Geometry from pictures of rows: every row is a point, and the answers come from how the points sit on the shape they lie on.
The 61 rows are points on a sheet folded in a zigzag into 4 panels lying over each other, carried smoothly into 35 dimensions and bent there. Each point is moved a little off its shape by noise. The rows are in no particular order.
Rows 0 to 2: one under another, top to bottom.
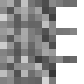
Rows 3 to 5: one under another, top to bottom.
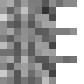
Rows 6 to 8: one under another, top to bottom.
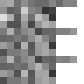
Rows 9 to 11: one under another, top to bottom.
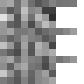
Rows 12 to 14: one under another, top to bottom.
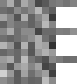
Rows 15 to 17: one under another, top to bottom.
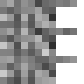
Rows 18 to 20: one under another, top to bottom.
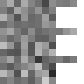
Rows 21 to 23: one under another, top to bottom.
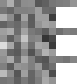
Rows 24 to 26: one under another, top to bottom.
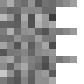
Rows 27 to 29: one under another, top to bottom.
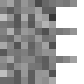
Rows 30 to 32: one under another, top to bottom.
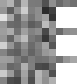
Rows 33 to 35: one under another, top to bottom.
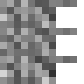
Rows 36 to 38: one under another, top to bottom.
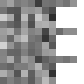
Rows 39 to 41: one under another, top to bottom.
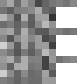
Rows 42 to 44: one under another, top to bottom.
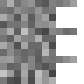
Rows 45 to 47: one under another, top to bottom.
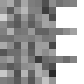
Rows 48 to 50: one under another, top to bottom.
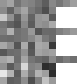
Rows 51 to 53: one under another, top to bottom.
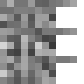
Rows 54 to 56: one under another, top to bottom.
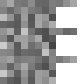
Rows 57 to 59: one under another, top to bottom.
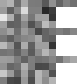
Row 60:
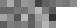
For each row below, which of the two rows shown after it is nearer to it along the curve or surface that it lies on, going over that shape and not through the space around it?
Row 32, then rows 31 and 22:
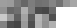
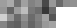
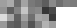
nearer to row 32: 31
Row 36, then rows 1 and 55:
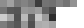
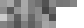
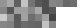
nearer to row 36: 55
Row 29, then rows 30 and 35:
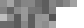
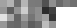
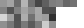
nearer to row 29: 30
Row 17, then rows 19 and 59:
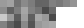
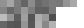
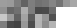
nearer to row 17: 59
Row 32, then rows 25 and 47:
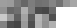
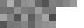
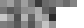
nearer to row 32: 25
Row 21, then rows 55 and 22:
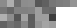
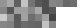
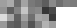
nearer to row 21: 55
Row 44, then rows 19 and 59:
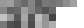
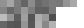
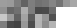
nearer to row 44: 59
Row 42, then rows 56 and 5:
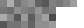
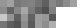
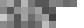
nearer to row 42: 56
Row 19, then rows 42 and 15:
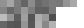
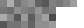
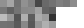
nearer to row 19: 42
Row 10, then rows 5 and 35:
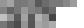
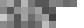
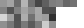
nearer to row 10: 5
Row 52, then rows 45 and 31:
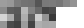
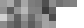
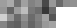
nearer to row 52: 45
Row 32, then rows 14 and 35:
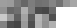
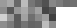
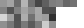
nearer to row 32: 14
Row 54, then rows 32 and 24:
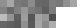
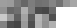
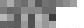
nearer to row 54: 32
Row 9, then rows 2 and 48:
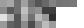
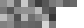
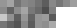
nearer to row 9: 2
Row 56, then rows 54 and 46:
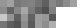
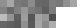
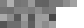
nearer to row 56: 54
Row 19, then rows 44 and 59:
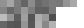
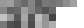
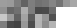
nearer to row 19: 59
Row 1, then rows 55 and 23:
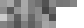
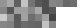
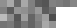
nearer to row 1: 23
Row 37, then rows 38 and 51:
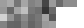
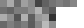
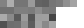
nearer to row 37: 51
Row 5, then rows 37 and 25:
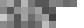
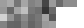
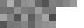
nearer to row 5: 37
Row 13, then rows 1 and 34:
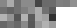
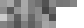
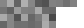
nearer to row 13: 34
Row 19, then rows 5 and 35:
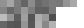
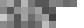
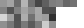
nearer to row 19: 5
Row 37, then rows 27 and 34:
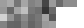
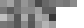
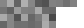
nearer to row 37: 34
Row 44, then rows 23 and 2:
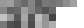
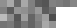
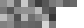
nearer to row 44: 23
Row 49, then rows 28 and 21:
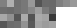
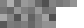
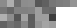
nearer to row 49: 21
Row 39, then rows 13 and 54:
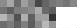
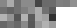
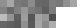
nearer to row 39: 13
